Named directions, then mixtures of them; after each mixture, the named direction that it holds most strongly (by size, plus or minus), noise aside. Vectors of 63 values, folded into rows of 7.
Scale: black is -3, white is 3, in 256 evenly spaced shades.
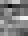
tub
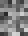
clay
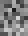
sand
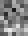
sand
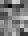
tub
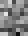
clay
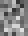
sand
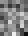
clay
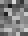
clay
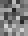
sand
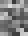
clay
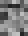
clay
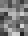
clay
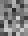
sand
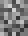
sand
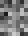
clay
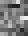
tub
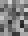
clay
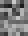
sand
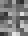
clay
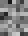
clay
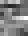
tub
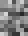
clay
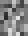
sand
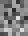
sand
